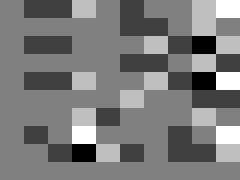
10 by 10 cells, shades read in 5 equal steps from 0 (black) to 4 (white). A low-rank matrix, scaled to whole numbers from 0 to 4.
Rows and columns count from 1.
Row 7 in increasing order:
1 2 2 2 2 2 2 2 3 3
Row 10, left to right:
2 2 2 2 2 2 2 2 2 2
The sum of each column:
20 16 16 23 20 17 20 16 18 26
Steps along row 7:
same same up down up same same up down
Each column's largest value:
2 2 2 4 3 3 3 2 3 4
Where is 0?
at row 3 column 9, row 5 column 9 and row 9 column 4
